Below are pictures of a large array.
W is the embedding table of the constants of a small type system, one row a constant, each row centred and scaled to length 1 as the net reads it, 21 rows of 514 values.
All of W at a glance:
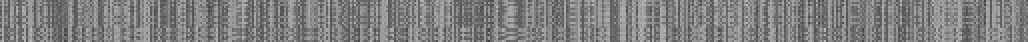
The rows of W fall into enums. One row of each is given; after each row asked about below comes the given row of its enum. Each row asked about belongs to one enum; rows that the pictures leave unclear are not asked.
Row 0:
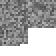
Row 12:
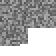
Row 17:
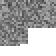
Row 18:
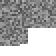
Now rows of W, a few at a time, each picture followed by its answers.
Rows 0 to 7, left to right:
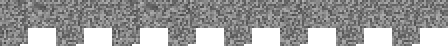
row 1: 12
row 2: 0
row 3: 18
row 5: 18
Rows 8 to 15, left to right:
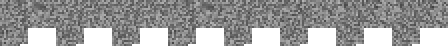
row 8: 0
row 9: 12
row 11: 0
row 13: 18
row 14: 17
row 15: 17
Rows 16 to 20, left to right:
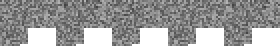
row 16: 12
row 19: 12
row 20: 17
